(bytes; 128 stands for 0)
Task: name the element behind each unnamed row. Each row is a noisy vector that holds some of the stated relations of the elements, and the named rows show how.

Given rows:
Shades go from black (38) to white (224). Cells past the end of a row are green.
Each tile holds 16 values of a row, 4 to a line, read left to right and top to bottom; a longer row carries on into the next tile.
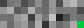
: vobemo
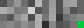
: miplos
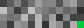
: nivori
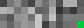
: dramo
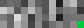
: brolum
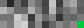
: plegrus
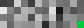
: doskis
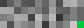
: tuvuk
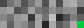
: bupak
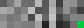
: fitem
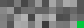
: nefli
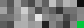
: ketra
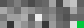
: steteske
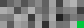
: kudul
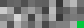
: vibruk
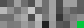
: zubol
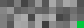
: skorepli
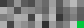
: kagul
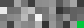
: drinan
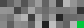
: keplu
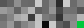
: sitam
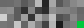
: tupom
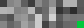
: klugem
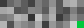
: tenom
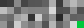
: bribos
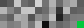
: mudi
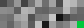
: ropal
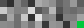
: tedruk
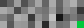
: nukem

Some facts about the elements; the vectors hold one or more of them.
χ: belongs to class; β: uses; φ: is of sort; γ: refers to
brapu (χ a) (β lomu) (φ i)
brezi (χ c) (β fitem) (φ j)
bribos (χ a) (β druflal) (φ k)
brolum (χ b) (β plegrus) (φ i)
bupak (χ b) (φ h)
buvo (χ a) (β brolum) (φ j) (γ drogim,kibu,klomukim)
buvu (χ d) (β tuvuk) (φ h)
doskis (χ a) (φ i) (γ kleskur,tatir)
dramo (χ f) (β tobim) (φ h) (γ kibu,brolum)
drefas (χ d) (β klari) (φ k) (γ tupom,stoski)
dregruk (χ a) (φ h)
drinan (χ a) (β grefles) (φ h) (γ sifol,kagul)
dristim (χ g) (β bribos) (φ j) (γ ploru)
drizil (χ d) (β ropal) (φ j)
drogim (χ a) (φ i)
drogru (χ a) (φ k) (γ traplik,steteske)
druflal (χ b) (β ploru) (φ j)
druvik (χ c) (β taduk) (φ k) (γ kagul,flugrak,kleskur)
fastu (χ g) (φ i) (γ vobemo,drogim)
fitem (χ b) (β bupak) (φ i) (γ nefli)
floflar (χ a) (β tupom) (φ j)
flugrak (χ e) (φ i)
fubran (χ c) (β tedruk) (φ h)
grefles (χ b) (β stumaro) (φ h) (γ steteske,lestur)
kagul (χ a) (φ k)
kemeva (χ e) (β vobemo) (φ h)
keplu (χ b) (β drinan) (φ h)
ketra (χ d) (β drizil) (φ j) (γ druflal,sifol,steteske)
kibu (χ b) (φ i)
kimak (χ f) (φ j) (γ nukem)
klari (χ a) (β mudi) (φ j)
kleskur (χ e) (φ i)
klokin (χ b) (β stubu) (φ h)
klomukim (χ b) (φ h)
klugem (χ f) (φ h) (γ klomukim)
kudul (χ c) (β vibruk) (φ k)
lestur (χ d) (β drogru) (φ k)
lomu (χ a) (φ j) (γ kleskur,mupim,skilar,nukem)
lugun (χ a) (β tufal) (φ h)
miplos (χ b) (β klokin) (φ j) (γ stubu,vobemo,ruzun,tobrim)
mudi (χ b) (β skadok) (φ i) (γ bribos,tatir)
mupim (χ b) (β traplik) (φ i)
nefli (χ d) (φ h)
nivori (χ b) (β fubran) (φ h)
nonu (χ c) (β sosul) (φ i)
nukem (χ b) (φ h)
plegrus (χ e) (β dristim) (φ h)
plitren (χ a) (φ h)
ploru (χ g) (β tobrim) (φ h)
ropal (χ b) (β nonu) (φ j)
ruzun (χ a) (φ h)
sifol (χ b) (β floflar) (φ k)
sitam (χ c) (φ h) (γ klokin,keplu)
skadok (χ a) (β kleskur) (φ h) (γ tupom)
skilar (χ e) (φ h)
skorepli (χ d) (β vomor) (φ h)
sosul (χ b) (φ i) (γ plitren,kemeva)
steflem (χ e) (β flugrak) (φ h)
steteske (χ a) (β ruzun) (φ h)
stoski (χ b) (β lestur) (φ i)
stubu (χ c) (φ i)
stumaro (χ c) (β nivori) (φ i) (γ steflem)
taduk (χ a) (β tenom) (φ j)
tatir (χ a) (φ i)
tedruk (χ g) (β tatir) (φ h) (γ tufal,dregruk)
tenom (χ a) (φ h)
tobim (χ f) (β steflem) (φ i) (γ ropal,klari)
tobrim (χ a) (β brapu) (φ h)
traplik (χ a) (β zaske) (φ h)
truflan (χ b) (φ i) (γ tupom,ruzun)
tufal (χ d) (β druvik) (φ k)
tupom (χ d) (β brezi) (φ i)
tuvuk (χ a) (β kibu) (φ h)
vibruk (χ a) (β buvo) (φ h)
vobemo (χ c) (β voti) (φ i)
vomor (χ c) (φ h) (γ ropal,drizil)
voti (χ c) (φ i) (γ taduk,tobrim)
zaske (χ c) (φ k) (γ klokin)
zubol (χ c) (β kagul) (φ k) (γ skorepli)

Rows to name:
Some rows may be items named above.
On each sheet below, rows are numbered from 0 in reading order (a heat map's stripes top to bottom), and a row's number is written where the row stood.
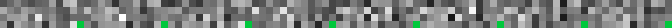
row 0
steteske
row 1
drogru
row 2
brapu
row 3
stumaro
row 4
fastu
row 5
dristim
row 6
brolum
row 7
tobim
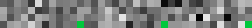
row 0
drefas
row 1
ketra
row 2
ploru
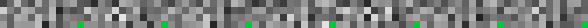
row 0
kimak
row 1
tedruk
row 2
tobim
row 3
brapu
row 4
fastu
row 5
kudul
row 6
miplos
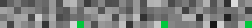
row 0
traplik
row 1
klari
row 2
klokin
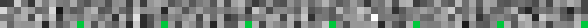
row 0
lomu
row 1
brezi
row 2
sifol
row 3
tatir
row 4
drogru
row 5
sosul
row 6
tufal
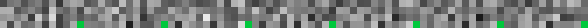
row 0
floflar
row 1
sosul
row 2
steteske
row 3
fubran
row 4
klari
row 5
stoski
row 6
drizil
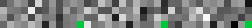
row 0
truflan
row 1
druvik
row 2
grefles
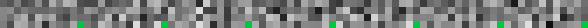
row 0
lestur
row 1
druflal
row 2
skadok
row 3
tufal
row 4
taduk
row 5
ruzun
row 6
kleskur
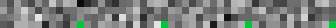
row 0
ketra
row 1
tobrim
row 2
nonu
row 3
drogim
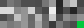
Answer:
buvo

